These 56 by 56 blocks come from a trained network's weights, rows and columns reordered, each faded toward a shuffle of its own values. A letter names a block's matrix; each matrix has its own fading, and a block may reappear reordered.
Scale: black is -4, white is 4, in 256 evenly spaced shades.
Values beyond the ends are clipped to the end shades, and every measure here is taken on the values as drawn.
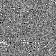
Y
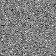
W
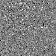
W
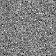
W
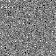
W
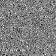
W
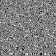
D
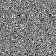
Y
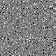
D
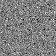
Y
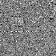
W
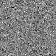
W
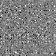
D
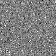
Y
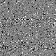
D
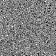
W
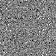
Y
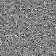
W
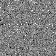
Y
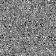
W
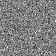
Y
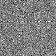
Y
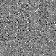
Y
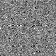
Y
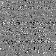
D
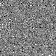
Y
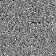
Y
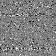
D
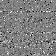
D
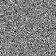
Y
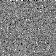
Y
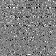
D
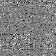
D
